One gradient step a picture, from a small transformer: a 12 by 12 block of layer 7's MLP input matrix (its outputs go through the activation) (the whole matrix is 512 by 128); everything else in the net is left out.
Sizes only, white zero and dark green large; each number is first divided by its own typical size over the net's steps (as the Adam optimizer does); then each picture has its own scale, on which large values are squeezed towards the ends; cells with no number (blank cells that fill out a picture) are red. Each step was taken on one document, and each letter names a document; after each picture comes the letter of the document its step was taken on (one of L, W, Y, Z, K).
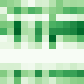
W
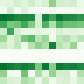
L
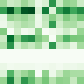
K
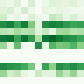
L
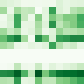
W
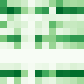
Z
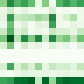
K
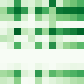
Z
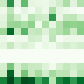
K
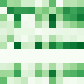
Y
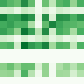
L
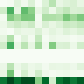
K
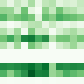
L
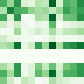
Y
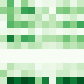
K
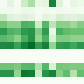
L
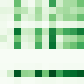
W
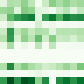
K
